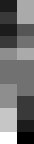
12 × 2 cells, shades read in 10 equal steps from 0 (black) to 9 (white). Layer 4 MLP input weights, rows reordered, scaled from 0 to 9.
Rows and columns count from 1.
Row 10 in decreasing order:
7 2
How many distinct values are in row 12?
2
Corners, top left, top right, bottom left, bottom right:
1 6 9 0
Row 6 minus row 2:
2 -2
